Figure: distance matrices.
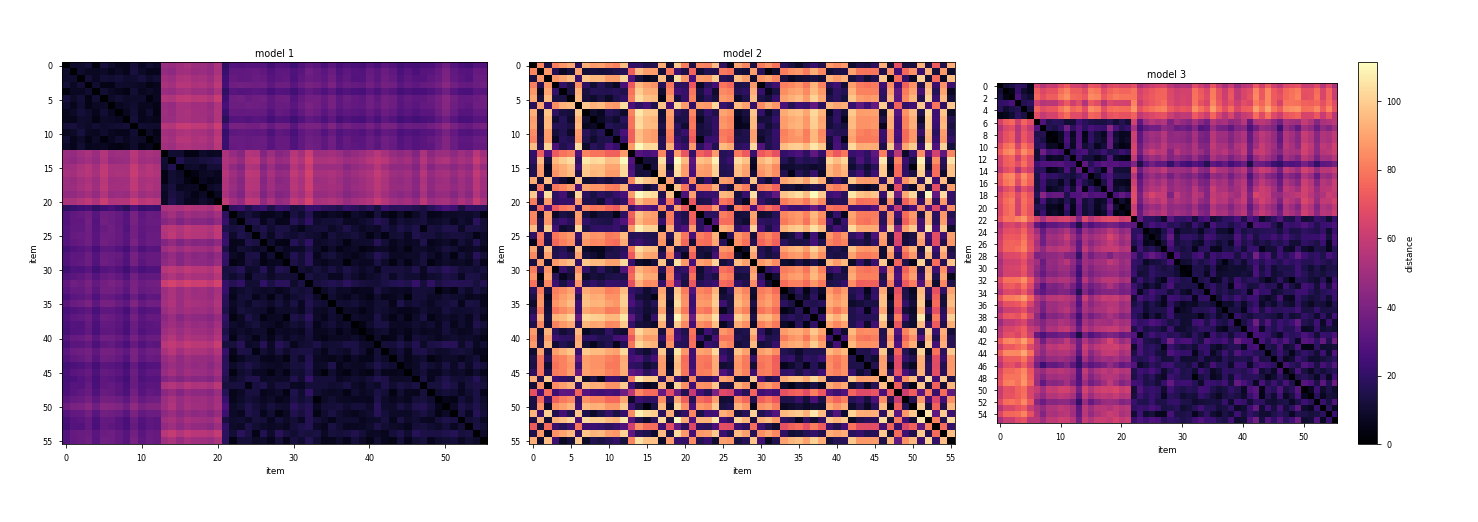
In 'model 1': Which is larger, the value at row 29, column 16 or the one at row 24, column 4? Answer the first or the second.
the first
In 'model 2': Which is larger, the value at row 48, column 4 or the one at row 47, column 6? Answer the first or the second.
the first
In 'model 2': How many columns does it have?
56
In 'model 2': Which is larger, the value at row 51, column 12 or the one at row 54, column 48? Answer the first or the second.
the second
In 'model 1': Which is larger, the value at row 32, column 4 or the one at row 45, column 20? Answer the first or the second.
the second
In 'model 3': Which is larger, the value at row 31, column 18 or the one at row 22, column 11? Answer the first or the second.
the second
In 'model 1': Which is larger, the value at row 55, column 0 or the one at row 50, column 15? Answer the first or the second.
the second
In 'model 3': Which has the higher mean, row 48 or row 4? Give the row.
4
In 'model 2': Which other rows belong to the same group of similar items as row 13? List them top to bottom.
0, 2, 6, 14, 15, 16, 18, 21, 25, 26, 29, 33, 34, 35, 36, 37, 38, 42, 43, 44, 45, 47, 49, 50, 52, 54
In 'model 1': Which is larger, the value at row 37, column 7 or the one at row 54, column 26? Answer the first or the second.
the first
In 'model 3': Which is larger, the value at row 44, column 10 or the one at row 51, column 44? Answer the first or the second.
the first
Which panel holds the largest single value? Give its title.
model 2
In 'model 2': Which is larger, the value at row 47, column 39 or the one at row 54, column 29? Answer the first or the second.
the first
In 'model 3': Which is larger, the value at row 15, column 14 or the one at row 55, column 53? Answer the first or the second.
the first
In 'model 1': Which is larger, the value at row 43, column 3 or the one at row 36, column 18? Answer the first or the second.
the second
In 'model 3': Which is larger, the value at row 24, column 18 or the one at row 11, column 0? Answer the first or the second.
the second
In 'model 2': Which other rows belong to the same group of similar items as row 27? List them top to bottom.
1, 3, 4, 5, 7, 8, 9, 10, 11, 12, 17, 19, 20, 22, 23, 24, 28, 30, 31, 32, 39, 40, 41, 46, 48, 51, 53, 55
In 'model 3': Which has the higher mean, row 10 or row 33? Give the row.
10
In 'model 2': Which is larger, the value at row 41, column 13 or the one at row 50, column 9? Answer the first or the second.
the second
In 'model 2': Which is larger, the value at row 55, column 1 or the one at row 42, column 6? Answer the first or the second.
the second
